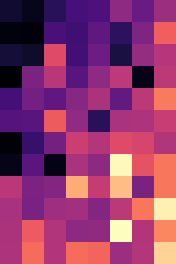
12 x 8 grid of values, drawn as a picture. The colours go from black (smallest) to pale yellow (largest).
Ninth with the lowest average: top left. Ninth with the highest average: bottom right. Mirror symmetry: none. Calmest part: top middle. Slope: up to the bottom right. Average level on the scale: 40%. Roughest part: bottom right.
